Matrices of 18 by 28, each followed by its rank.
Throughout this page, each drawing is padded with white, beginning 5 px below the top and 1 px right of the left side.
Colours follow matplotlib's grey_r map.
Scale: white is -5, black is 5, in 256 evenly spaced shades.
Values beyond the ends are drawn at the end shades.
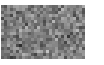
full rank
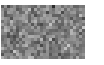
full rank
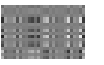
one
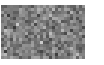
full rank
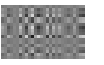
one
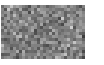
full rank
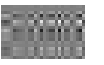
one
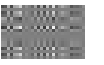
one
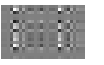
one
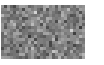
full rank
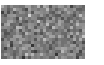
full rank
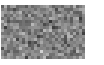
full rank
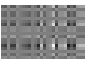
one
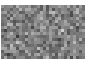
full rank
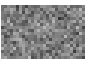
full rank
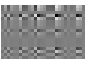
one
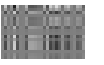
one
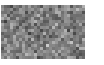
full rank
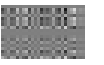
one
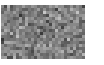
full rank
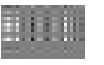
one
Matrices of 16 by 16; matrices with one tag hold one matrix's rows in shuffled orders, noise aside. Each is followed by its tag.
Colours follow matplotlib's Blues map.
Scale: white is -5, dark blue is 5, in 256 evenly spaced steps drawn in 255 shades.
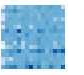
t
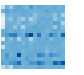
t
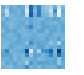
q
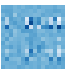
q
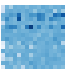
t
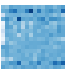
t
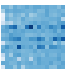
t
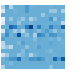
t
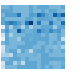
t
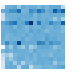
t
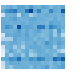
t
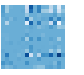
q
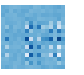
q
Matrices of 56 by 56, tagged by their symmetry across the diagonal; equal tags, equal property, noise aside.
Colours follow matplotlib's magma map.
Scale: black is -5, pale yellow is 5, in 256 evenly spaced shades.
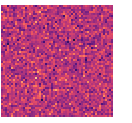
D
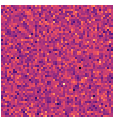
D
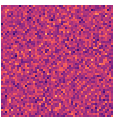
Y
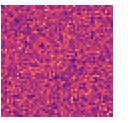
Y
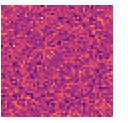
Y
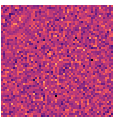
Y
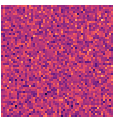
D
